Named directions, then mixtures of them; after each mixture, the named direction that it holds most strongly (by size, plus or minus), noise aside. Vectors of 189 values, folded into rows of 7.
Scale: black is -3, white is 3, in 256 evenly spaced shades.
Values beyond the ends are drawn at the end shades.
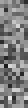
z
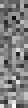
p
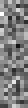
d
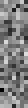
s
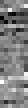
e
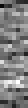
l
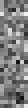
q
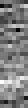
l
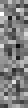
d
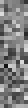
z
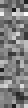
q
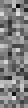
s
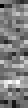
l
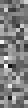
z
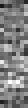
l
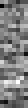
l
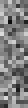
d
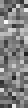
s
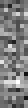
l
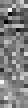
e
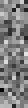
s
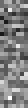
e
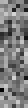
s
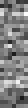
l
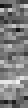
l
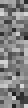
s
